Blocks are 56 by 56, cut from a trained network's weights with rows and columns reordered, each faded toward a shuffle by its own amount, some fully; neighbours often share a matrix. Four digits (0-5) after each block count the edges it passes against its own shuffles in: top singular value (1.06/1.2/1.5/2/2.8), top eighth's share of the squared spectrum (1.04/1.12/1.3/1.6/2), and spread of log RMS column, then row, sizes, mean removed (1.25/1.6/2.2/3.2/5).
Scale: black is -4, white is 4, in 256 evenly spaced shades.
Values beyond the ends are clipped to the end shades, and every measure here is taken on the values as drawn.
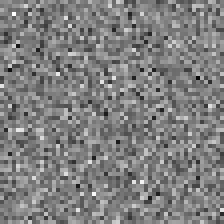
1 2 0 0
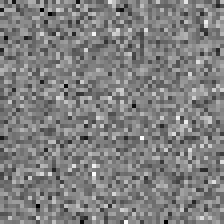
2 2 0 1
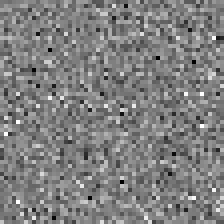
0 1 0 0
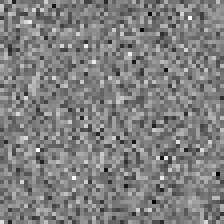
0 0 0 0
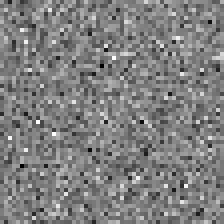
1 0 0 0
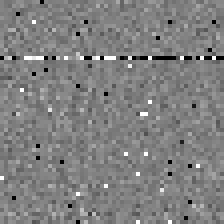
4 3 0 1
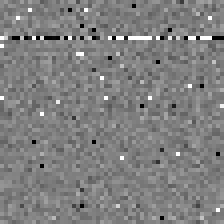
4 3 0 1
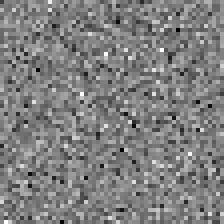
0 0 0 0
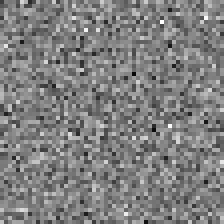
1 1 0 0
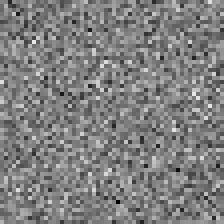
0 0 0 0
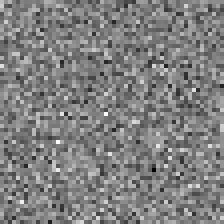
0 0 0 0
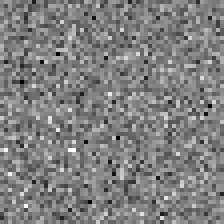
0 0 0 0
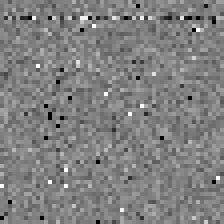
3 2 0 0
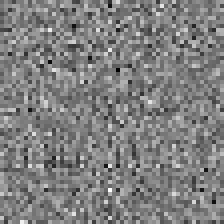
3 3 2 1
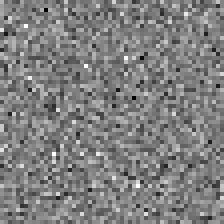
0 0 0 0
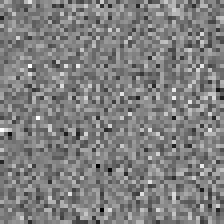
3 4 2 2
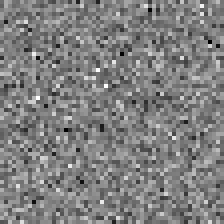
0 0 0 0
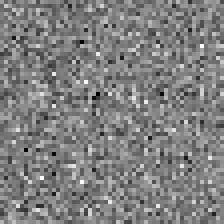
2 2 1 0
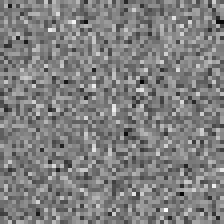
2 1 1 0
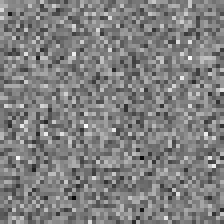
3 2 0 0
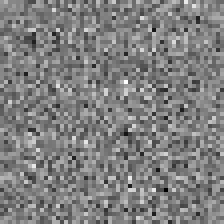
4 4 2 1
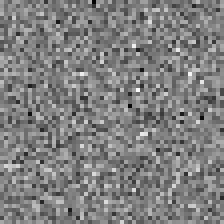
1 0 0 0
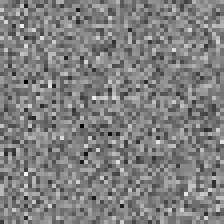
2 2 0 0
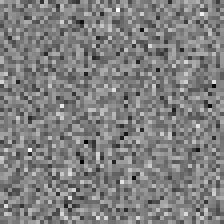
0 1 0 0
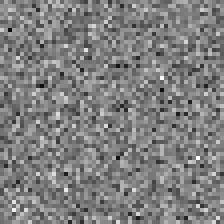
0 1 0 0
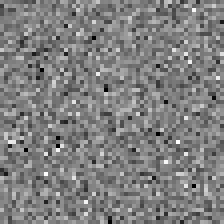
1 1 0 0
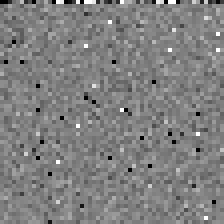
3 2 0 0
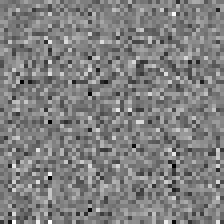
3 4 2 2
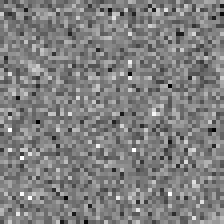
2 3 0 1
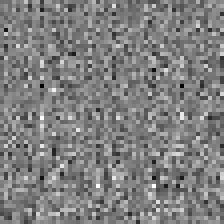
3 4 3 2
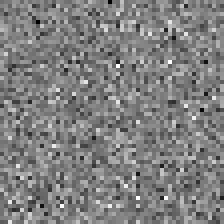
2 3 1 1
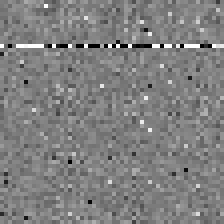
4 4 0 1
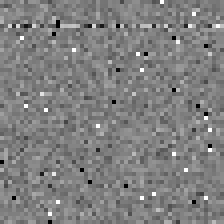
2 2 0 0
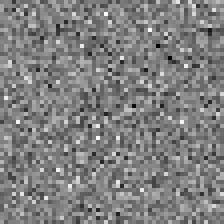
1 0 0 0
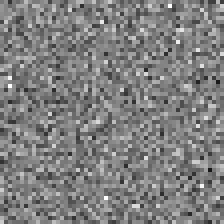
1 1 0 0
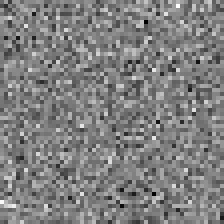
2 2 0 0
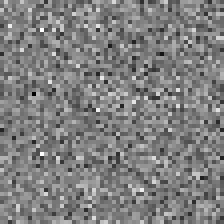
1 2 1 1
